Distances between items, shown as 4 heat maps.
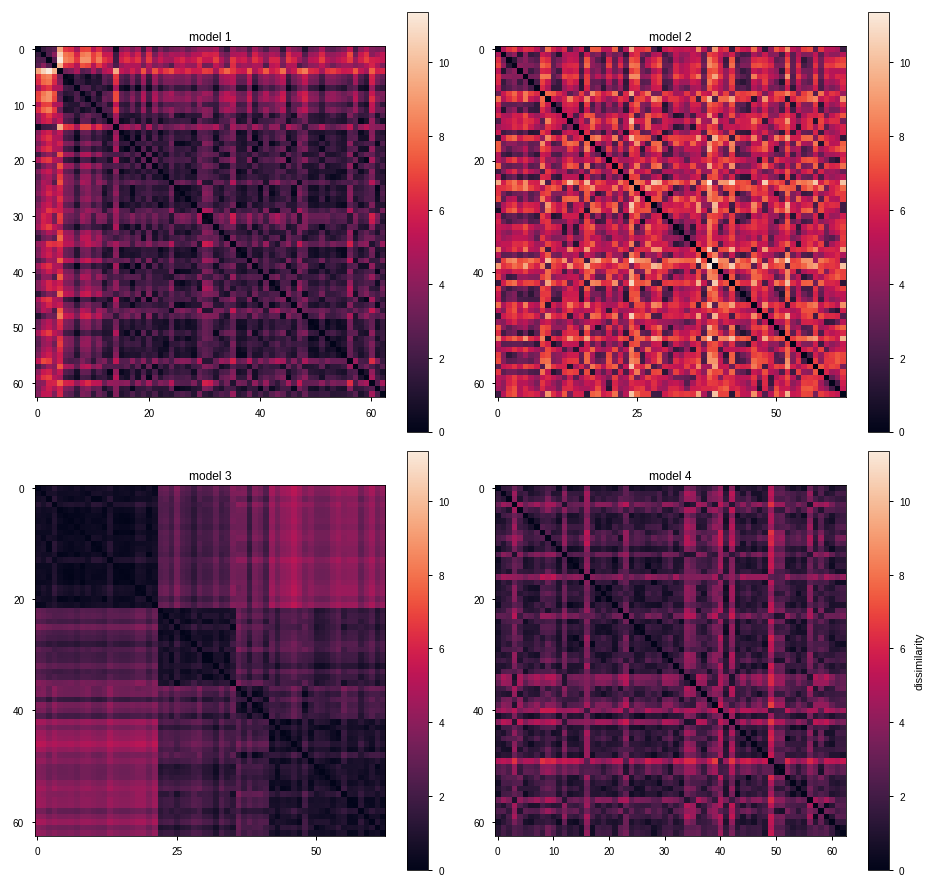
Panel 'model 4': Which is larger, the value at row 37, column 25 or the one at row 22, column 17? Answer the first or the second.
the second
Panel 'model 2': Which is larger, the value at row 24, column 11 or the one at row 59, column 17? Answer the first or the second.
the second
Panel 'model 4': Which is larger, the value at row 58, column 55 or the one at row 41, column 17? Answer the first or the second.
the first
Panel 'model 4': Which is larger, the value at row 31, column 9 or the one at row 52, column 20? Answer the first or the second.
the first
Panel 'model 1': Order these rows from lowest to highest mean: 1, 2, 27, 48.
27, 48, 1, 2
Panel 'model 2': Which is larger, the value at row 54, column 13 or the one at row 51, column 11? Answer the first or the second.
the first
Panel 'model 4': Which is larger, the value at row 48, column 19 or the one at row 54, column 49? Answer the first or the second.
the second
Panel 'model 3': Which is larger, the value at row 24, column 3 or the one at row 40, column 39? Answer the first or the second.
the first
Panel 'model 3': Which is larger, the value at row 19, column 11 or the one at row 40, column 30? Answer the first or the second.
the second
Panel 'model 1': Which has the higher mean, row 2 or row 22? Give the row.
2
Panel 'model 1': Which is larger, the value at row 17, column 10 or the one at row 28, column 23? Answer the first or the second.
the first
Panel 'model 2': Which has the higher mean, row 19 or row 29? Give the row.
29
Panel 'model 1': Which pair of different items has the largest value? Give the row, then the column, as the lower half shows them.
4, 2
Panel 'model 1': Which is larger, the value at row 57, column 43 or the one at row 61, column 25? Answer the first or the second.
the first
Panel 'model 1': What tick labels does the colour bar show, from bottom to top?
0, 2, 4, 6, 8, 10
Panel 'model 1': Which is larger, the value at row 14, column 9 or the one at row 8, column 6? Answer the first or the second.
the first
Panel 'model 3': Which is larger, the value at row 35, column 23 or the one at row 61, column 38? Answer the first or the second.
the second
